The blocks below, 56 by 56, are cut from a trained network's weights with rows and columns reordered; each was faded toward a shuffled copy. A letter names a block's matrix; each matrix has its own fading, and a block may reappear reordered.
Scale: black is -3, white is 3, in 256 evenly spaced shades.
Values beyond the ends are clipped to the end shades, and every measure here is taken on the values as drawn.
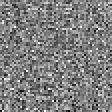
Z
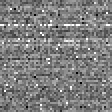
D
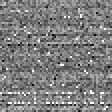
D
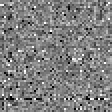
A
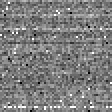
D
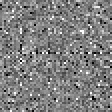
A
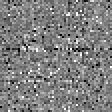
A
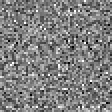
Z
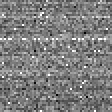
D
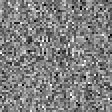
Z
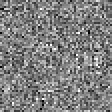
Z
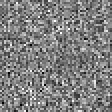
Z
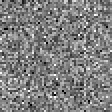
Z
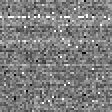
D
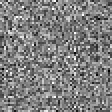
Z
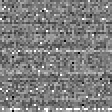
D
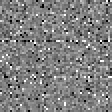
A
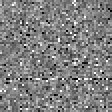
A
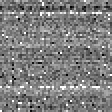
D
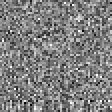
Z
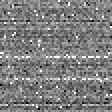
D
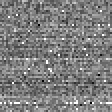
D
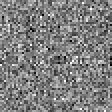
Z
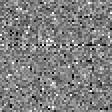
A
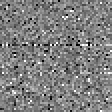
A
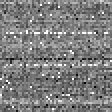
D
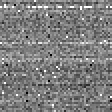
D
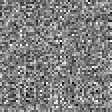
Z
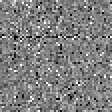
A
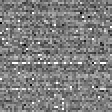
D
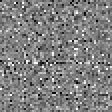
A
